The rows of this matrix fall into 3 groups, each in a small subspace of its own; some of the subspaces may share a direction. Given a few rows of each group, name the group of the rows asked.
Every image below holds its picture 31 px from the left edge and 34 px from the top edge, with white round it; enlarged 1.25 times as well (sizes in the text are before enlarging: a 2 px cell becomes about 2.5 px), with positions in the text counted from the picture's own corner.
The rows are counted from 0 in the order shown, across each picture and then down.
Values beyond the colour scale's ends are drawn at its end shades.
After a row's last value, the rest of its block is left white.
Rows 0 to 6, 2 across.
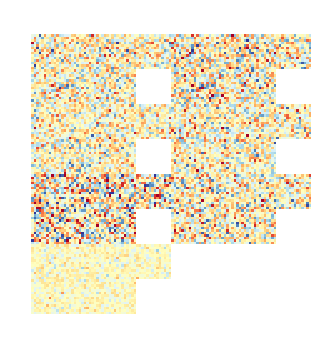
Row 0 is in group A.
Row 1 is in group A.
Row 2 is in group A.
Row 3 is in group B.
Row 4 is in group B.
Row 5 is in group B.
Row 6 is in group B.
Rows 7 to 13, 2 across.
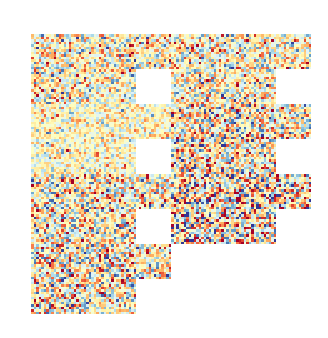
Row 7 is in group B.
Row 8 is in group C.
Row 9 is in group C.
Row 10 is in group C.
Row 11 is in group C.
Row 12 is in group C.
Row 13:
B
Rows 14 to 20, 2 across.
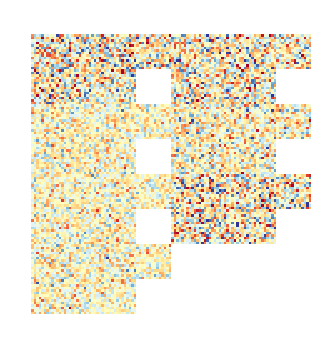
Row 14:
B
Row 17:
C
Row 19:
B
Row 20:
B
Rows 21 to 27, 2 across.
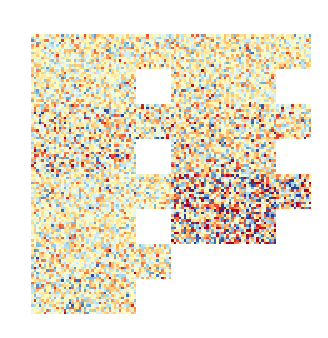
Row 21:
C
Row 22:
C
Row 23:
B
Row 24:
C
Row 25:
A
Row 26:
A
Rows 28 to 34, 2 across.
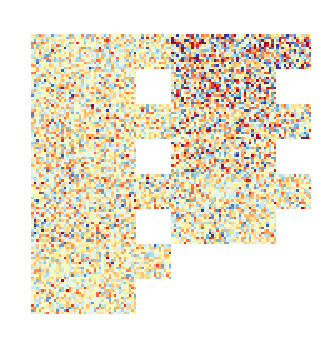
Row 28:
B
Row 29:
C
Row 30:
C
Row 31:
C
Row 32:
B
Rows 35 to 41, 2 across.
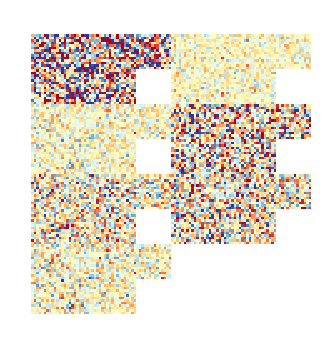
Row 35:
A
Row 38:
C
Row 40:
A
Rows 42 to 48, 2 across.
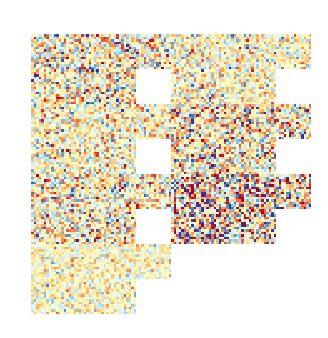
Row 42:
A
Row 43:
C
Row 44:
C
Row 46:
C
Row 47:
B
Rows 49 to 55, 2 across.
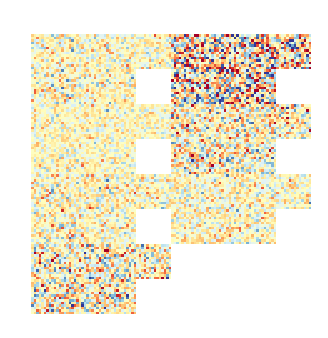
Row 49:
C
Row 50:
A
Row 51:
B
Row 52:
B
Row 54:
A
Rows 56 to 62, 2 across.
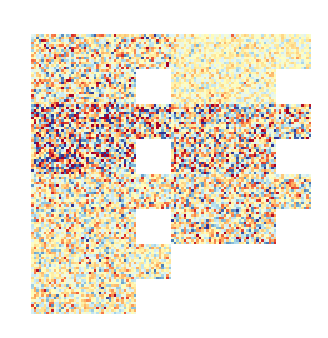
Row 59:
B
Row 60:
C
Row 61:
A
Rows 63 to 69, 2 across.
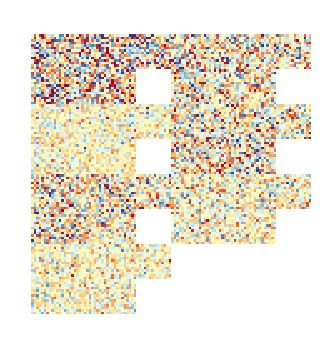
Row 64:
B
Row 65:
B
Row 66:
A
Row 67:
B
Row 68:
B
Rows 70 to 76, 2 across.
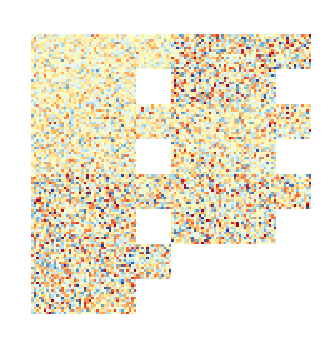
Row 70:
A
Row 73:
B
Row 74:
B
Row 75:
C
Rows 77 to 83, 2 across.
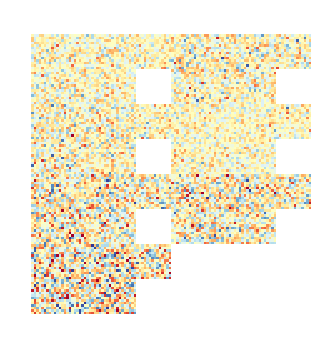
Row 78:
B
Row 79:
C
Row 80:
B
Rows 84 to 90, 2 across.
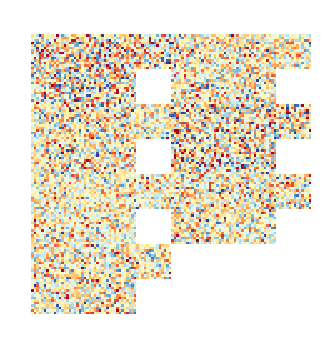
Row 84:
A
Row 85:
A
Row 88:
B
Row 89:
B
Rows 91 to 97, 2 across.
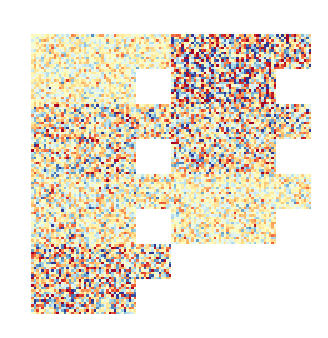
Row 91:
B
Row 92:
C
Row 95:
A
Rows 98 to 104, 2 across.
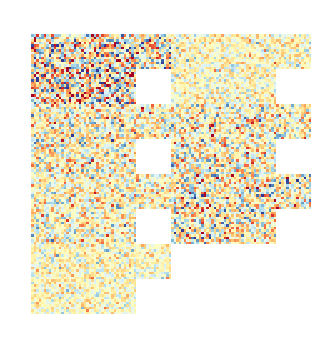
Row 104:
C
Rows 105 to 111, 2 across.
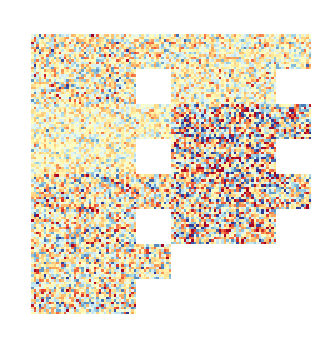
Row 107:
A
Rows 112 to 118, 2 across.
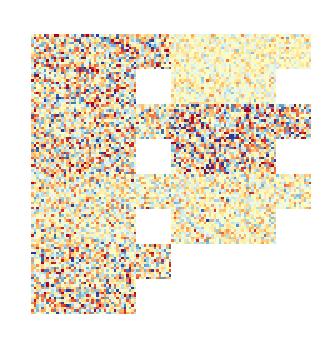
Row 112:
A
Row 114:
A
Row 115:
A
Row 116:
C
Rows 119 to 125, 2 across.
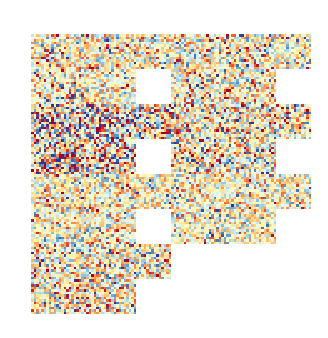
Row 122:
B
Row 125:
A
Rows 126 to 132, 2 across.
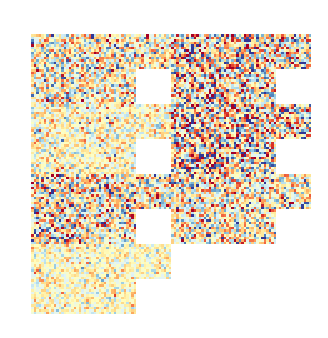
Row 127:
A
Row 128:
B
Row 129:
B
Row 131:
C
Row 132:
B
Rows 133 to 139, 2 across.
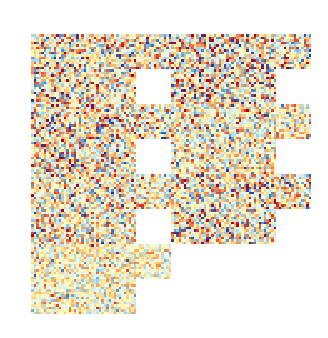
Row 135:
C
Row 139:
A
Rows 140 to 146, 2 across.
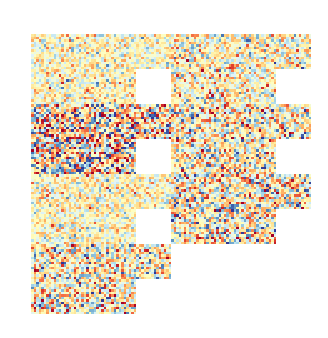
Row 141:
A
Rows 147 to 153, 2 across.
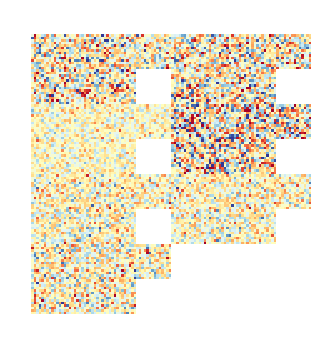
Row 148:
B
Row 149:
C
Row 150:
A
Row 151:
A
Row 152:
A
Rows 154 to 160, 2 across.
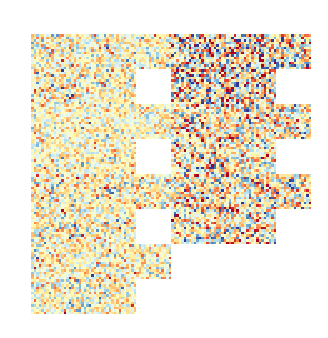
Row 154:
B
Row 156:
B
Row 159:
A
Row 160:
A
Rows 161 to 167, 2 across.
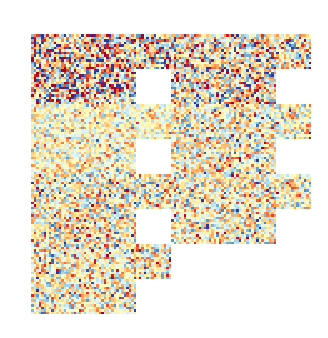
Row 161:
B
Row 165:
A
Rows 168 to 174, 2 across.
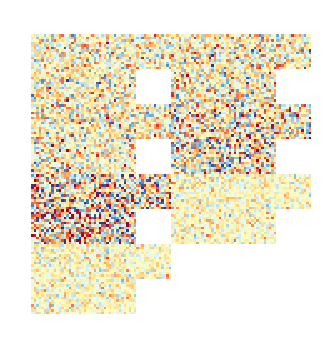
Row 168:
B
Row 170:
B
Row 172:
A
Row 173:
C
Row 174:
B
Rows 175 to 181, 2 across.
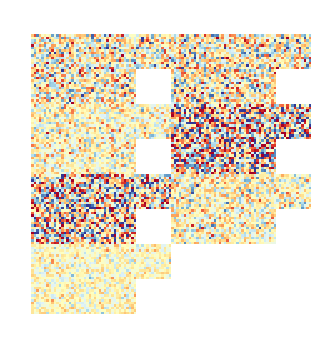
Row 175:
C
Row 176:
B
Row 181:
C
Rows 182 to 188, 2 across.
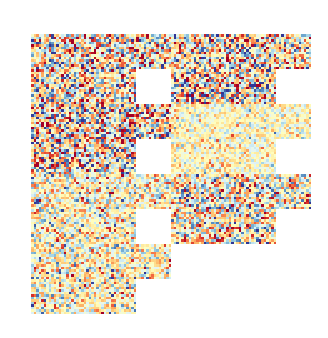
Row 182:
C
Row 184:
B
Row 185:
A
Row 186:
B
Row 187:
A
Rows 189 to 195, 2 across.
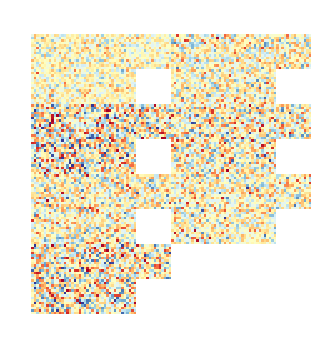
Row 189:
B
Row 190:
C
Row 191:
A
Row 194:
B
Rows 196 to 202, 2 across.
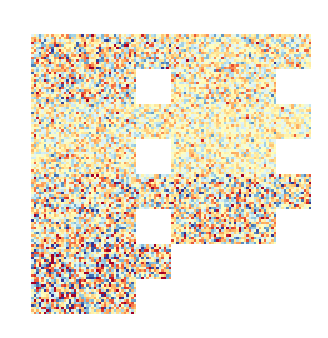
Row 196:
C
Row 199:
C
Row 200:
A
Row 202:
A
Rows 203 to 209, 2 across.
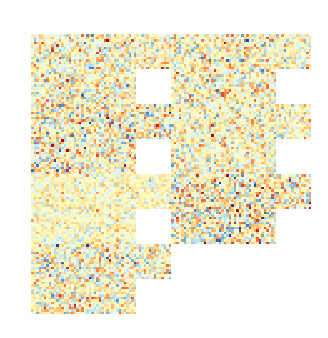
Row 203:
B
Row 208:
A
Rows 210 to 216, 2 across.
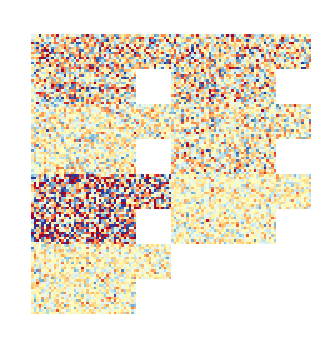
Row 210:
A
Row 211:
C
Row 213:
C
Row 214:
B
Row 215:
C
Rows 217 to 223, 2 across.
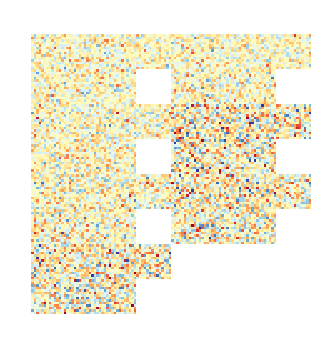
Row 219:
A
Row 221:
B
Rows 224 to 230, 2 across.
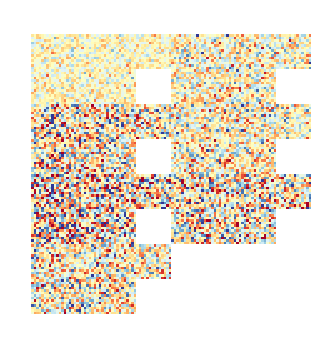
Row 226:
B
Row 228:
C
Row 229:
C
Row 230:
A
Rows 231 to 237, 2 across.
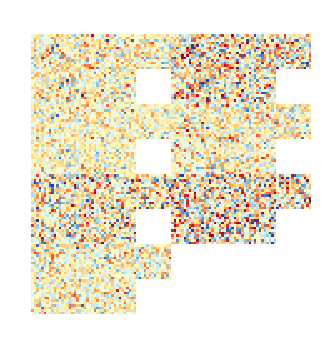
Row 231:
B
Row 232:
B
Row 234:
A
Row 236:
B
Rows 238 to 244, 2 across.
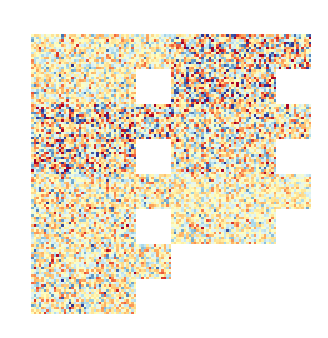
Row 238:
C
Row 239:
C
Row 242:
C
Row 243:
B
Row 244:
A
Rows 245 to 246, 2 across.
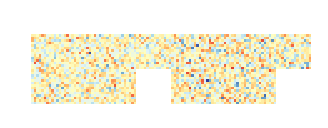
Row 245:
B
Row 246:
C
